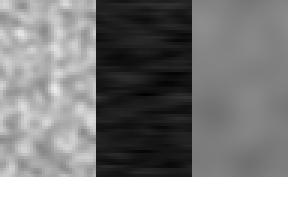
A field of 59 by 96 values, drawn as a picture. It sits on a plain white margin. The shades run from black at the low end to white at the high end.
The table splits into one row of 3 panels. Panel 1,1: high, blotchy. Panel 1,2: very low, streaked across, faint in contrast. Panel 1,3: middling, smooth, faint in contrast.
